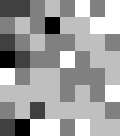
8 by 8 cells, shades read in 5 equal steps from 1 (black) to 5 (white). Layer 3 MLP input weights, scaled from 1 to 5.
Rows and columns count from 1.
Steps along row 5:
down up same down same same up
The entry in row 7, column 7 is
4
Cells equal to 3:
21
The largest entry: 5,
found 10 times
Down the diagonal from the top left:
2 4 4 3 3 4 4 4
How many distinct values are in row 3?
3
